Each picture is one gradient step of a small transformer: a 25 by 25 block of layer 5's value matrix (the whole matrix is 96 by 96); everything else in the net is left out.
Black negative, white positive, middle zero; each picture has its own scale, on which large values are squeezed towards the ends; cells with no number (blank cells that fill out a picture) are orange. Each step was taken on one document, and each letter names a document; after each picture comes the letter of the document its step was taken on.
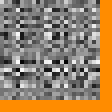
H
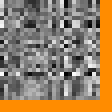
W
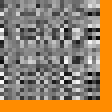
W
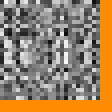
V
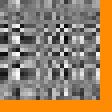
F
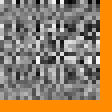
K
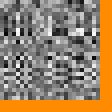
H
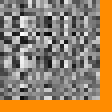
F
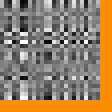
V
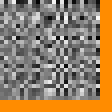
K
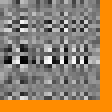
V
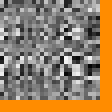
W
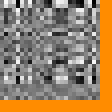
H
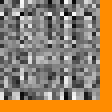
F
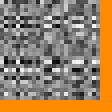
H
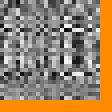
W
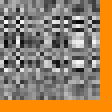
H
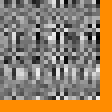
K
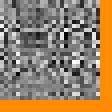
F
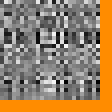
K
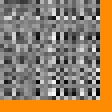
K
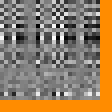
K
